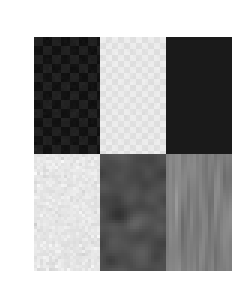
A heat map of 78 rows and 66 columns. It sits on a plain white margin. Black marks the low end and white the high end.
It is made of 2 by 3 panels. Panel 1,1: very low, checkered, faint in contrast. Panel 1,2: very high, checkered, faint in contrast. Panel 1,3: very low, flat. Panel 2,1: very high, fine-grained, faint in contrast. Panel 2,2: low, blotchy, faint in contrast. Panel 2,3: middling, streaked downward, faint in contrast.
